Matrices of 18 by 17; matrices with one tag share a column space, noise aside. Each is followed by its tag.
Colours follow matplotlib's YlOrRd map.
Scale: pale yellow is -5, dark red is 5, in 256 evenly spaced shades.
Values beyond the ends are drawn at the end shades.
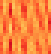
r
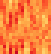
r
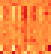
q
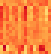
q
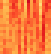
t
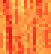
t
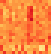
q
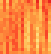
t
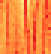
t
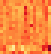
q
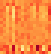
q
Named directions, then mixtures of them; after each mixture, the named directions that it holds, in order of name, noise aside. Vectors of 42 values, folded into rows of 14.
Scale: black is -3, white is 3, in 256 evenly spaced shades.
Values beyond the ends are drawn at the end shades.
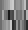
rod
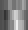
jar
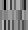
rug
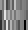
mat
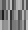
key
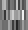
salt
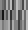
key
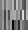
rod, rug, salt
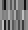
rug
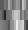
jar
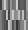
salt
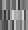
jar, salt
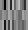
rug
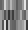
mat, rod, rug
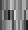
jar, rod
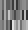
rod, rug, salt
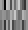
rug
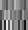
mat, rug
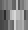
jar, salt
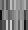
jar, mat, rod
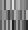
rod, rug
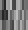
jar, key, rug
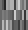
key, rod, rug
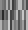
key
